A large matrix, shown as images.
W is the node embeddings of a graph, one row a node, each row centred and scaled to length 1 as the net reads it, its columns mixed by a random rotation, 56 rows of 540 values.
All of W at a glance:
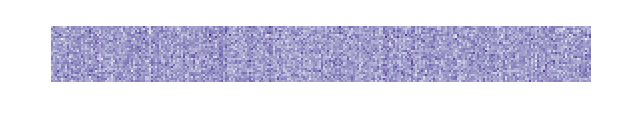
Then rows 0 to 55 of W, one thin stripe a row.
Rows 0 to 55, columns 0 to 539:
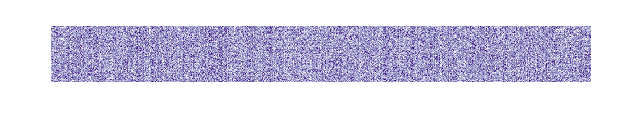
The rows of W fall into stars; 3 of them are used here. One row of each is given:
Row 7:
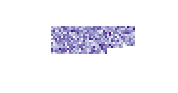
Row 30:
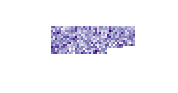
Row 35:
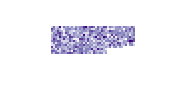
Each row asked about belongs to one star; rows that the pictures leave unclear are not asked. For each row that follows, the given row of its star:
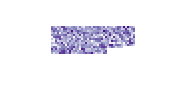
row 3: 7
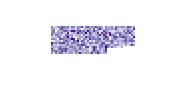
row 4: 7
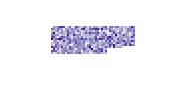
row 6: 35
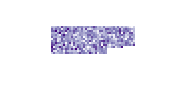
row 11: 30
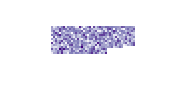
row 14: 7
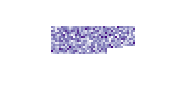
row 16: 7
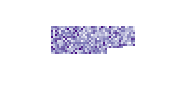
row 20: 30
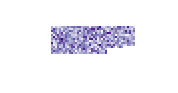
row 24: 7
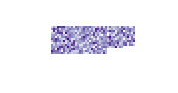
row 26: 35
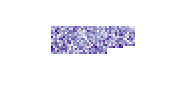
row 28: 30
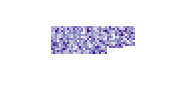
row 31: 30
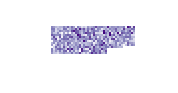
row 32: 7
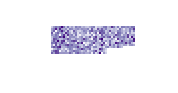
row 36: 35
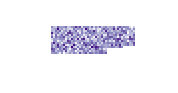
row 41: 30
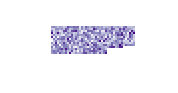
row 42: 30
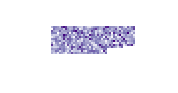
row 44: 7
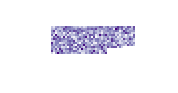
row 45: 7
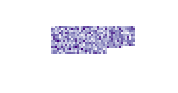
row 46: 35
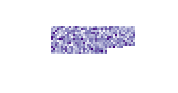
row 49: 30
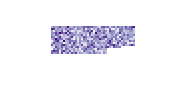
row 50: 35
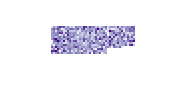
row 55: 35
